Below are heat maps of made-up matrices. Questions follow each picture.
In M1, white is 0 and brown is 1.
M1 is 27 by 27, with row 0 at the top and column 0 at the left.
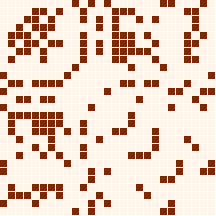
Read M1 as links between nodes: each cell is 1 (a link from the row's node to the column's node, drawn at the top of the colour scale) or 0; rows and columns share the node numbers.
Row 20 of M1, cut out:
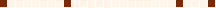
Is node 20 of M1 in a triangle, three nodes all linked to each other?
no
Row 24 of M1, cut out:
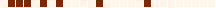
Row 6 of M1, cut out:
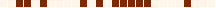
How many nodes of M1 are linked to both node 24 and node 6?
5
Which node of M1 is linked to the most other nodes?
node 5
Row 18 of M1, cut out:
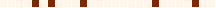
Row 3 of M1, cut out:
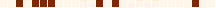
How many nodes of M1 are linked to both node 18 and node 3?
3
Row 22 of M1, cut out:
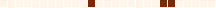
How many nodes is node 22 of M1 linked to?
3
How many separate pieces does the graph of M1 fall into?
1
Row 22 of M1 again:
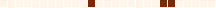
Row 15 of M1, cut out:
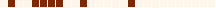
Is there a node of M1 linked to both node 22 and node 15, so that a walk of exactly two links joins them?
no
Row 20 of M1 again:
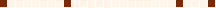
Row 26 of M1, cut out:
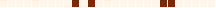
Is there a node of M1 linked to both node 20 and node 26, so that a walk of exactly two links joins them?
no
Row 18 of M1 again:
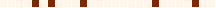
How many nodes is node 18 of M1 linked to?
5
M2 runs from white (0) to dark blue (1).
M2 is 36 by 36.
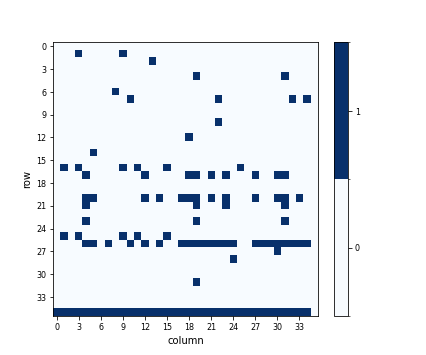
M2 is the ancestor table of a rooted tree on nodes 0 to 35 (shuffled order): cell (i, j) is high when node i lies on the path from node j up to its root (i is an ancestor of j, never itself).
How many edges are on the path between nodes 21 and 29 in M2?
4
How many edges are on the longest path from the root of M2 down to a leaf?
8
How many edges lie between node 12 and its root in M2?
4
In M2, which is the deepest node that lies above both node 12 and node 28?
26
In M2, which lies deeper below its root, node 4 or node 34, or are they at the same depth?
node 4
